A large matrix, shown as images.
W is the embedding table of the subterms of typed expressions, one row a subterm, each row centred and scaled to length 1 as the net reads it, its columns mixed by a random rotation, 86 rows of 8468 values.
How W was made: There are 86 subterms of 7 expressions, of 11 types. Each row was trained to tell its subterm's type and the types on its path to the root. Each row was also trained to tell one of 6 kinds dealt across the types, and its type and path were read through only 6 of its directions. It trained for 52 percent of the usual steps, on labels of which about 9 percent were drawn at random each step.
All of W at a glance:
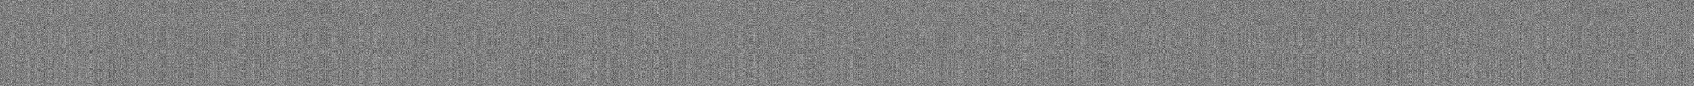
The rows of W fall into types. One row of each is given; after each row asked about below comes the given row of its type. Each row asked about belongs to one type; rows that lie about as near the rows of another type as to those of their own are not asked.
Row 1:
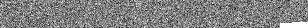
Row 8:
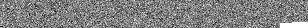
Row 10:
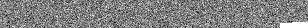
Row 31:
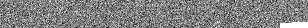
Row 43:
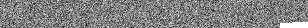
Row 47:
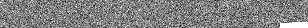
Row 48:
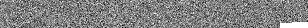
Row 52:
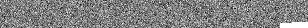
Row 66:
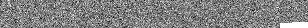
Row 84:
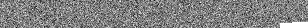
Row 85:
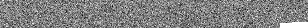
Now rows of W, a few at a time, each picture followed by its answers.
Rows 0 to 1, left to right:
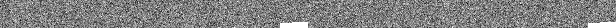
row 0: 43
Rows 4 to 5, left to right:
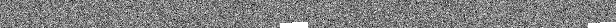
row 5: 43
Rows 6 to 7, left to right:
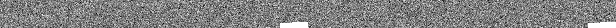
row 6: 31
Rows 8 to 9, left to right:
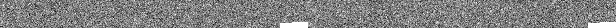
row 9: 47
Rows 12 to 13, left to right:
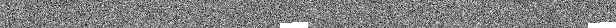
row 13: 47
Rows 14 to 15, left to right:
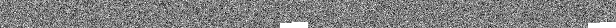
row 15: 31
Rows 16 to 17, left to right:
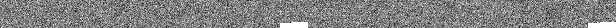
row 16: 52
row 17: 85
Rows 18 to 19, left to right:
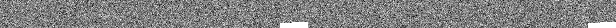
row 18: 52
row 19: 85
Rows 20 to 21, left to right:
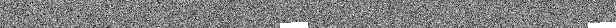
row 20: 31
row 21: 10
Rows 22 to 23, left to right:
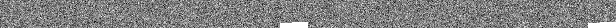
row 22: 52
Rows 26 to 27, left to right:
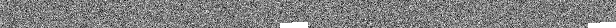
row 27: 84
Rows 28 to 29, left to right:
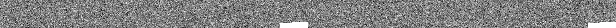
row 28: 66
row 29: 47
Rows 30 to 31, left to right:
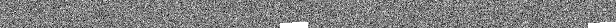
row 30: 48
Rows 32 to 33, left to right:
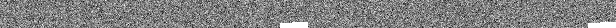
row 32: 66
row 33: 84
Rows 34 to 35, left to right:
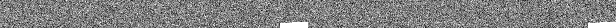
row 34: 85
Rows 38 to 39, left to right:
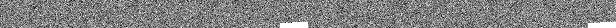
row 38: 84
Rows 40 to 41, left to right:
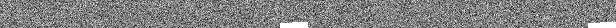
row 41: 84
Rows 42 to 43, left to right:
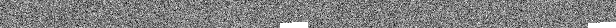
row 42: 43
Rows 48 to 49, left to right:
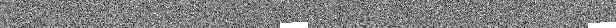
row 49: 84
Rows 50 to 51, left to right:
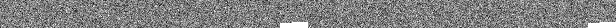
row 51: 52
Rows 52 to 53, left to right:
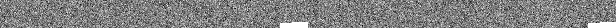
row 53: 43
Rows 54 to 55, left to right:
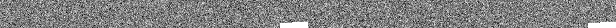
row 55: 84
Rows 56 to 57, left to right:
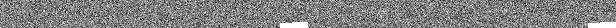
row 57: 10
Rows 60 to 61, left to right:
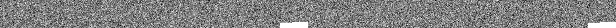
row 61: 8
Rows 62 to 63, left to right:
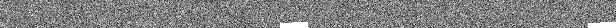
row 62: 47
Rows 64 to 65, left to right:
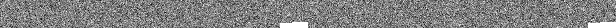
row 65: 10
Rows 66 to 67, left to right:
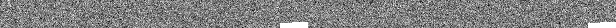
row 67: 85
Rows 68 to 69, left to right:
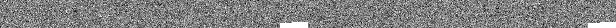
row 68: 52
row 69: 1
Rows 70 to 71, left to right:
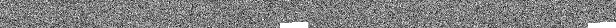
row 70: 47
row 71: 85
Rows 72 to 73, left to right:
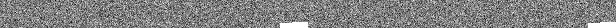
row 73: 8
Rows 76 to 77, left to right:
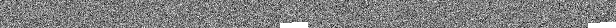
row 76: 1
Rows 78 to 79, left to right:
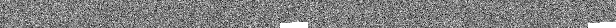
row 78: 31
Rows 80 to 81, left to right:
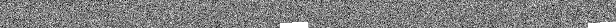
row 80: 48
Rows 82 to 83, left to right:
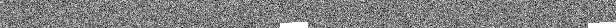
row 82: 85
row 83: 52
